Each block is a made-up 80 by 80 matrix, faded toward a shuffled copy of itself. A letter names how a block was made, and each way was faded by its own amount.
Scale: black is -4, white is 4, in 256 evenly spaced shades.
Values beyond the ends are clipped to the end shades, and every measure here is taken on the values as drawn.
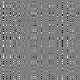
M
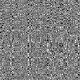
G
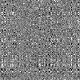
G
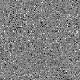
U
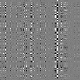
M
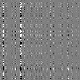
M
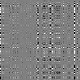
M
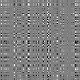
M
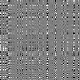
M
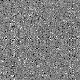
U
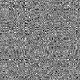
G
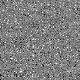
U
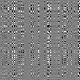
M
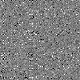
U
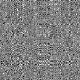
G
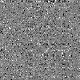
U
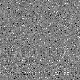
U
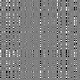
M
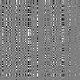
M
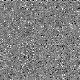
U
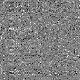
U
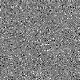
U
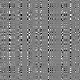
M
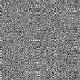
G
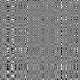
M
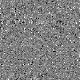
U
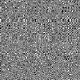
G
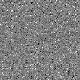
U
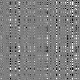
M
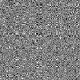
G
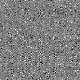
U
